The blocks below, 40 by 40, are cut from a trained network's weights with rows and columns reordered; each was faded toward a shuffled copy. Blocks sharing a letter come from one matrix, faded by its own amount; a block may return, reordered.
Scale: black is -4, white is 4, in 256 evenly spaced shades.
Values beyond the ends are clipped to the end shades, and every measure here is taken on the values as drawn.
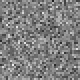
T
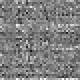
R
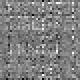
R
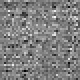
R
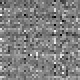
R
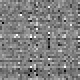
R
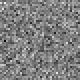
T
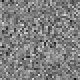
T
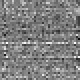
R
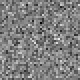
T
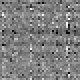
R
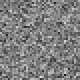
T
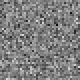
T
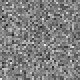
T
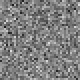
T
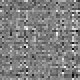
R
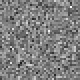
T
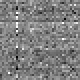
R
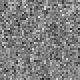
T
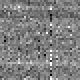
R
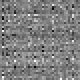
R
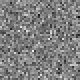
T
